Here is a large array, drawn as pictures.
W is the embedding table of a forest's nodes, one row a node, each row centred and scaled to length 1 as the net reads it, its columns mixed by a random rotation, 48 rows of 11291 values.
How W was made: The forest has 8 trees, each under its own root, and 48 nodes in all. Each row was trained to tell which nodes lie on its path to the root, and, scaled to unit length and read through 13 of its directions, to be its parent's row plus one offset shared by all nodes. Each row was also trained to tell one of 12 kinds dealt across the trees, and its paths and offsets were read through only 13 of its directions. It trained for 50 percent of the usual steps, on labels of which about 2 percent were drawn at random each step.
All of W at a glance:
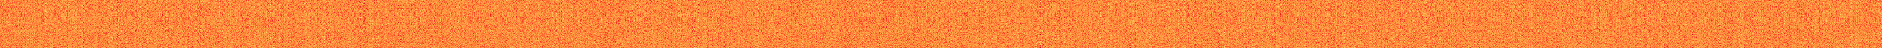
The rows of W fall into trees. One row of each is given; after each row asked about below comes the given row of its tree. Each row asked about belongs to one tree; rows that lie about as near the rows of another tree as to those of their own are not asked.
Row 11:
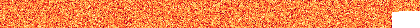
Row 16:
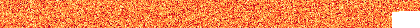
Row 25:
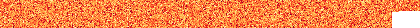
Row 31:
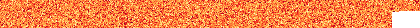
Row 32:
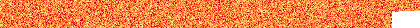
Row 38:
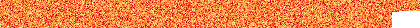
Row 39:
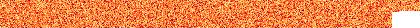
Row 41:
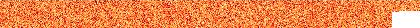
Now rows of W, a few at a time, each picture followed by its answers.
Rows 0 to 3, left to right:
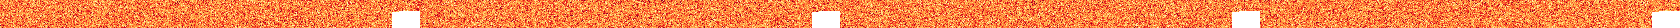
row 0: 16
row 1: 25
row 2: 16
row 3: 11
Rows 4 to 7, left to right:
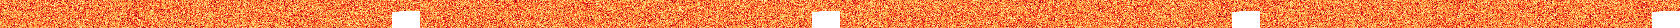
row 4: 38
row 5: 41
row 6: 16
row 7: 16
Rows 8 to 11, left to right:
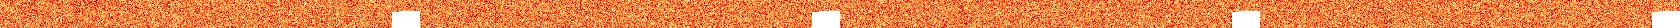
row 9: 38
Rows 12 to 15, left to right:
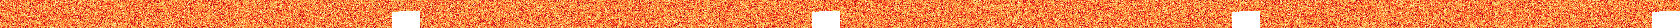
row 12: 32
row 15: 32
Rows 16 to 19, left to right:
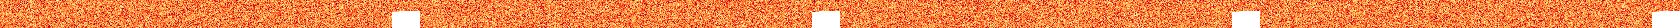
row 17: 31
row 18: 16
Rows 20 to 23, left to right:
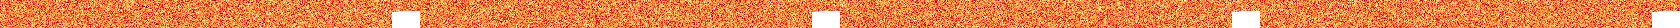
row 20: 11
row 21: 11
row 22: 41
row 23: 11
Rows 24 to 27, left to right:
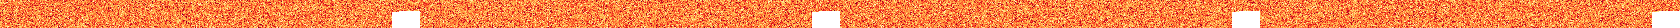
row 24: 38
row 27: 16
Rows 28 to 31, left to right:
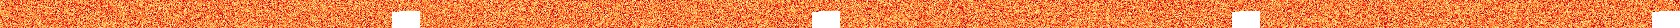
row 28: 32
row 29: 25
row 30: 31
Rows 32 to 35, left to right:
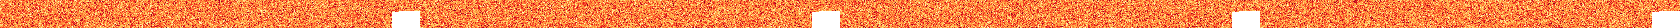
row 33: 39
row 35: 41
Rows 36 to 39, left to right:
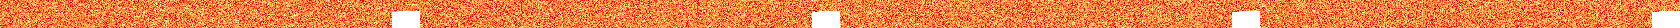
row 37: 32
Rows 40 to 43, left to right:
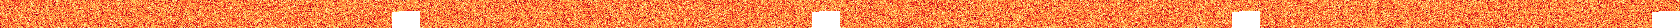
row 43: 25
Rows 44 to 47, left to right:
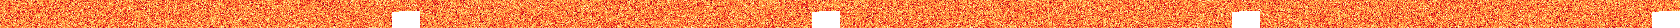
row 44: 11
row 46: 41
